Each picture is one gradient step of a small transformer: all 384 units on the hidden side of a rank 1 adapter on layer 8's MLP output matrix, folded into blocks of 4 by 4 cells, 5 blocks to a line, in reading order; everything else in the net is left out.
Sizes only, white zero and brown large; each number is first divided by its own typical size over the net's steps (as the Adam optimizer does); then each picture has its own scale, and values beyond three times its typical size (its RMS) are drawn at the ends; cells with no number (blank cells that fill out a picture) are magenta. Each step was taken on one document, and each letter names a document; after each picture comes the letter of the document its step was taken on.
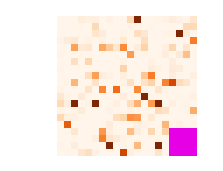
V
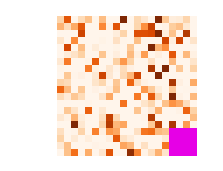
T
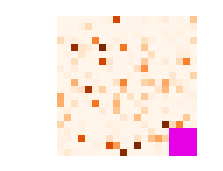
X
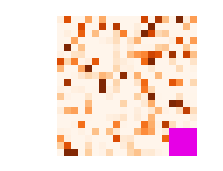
T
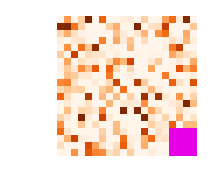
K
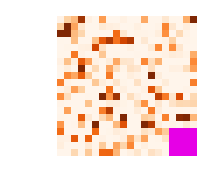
K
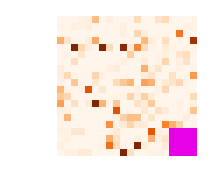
X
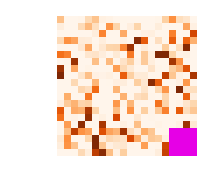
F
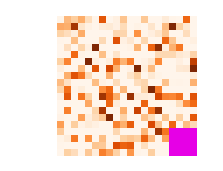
K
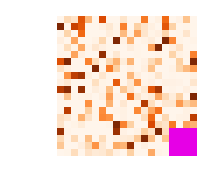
K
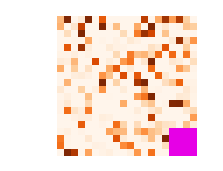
T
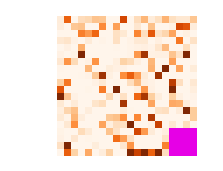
T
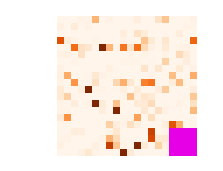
X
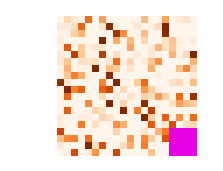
K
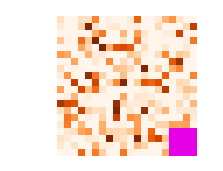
F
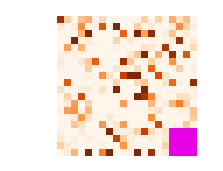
T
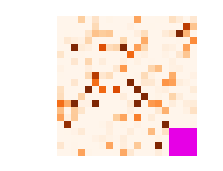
V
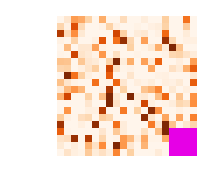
K
